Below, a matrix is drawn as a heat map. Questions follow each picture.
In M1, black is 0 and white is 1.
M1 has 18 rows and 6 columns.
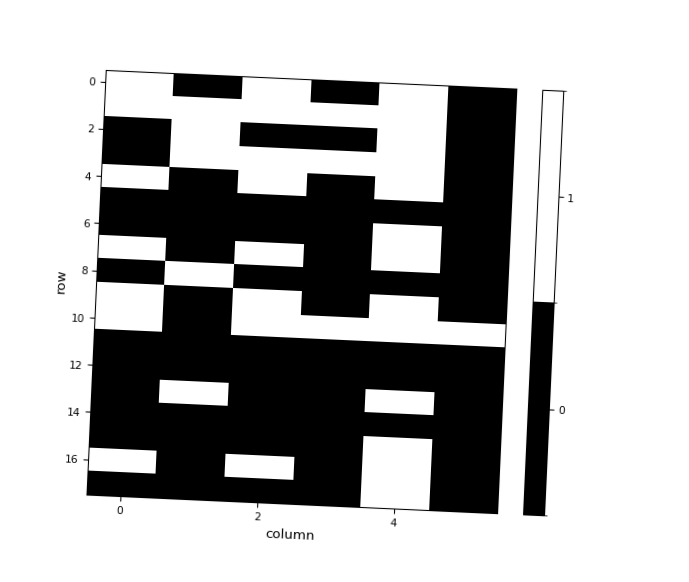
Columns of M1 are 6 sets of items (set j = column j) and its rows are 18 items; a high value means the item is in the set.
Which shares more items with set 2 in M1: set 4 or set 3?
set 4
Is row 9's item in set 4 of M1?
yes
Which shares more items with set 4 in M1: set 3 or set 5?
set 3
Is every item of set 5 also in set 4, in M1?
yes
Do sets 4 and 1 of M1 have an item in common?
yes
